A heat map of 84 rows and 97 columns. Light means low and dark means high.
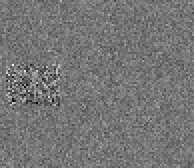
Roughest part: middle left. Grain: fine. Histogram: heavy tails on both sides. Mirror symmetry: none. Slope: none. Stripes: none. Odd patch: rougher, in the middle left.
